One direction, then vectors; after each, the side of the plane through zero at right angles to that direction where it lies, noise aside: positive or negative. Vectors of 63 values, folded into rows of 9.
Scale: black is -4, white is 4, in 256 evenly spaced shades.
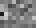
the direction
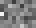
negative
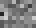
positive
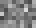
negative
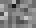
positive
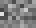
negative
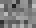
positive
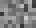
positive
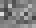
negative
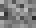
negative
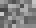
negative
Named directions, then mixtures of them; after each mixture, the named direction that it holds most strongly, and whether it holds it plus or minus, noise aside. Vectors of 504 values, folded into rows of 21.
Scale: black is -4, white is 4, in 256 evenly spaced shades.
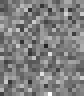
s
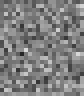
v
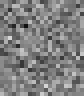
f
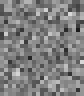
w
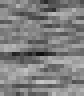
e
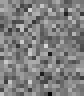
s, minus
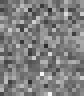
s, plus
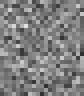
f, minus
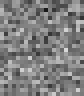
w, minus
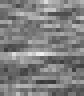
e, minus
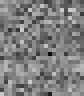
s, minus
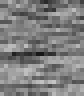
e, plus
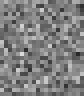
v, minus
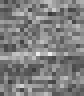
e, minus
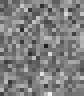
s, plus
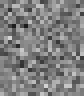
f, plus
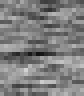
e, plus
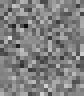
f, plus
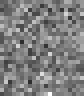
s, plus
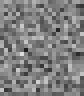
v, minus
